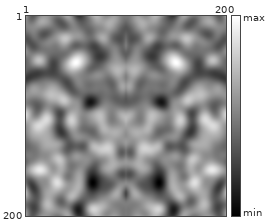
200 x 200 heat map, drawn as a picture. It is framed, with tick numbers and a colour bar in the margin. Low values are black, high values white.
Lone odd cells: none. Histogram: bell-shaped. Grain: smooth. Mirror symmetry: left to right. Slope: none.
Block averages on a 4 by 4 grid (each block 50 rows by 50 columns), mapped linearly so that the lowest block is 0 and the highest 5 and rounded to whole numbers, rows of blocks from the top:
2112 | 2112 | 5555 | 4004
